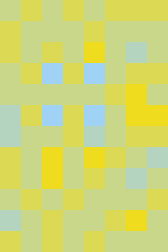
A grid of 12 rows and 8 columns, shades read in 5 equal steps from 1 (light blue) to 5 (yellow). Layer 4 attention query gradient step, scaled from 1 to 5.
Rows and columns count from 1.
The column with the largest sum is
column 7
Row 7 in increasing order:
2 2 3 3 3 4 4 4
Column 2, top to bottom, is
4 3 3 4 3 4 3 3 3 4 3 3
